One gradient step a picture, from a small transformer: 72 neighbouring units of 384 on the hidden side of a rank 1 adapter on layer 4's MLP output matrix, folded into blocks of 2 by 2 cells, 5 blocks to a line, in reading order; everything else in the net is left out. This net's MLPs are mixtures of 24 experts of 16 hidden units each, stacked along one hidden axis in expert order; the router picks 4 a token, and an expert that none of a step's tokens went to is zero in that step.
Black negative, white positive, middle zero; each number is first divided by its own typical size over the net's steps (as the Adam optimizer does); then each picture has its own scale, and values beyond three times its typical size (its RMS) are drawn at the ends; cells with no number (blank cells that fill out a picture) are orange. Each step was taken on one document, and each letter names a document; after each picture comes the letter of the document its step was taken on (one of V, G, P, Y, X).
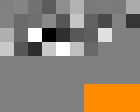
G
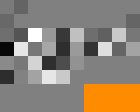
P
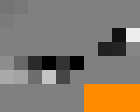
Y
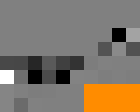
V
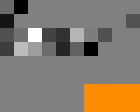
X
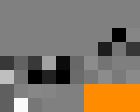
V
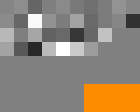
X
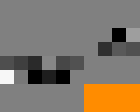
V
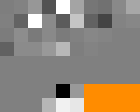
G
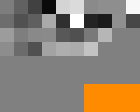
G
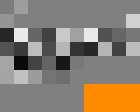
P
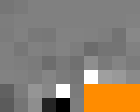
Y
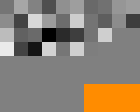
G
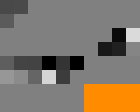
Y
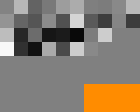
G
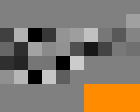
P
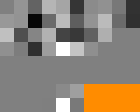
X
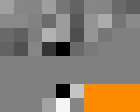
X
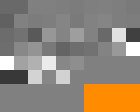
X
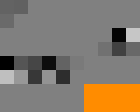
Y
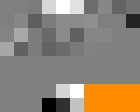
Y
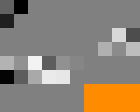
P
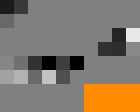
Y
